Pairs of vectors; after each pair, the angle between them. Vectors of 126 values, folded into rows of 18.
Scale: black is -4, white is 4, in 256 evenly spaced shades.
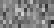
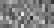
partly aligned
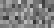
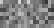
partly aligned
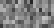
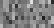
partly opposed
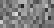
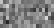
orthogonal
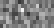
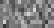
partly opposed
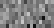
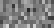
partly opposed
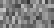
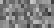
orthogonal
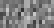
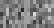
nearly parallel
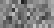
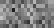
partly aligned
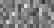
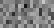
nearly opposite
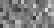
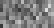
nearly parallel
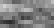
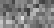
partly opposed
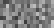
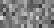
partly opposed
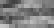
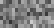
partly aligned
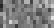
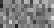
nearly parallel
